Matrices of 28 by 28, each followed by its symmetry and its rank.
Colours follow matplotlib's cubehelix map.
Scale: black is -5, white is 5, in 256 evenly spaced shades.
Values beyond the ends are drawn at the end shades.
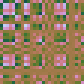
symmetric, rank two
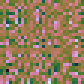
neither, rank five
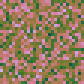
neither, full rank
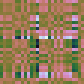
antisymmetric, rank two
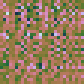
neither, rank five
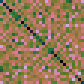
symmetric, full rank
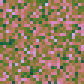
neither, full rank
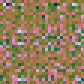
neither, rank five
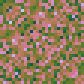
symmetric, full rank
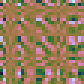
antisymmetric, rank two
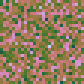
neither, full rank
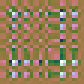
symmetric, rank two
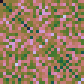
symmetric, full rank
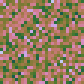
symmetric, full rank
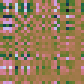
antisymmetric, rank two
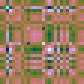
symmetric, rank two
